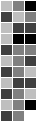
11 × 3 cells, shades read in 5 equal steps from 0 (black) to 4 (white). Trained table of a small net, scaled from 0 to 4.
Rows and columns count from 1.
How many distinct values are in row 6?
3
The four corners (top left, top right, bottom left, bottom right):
3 0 1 4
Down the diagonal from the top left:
3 3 1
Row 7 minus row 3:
-2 1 2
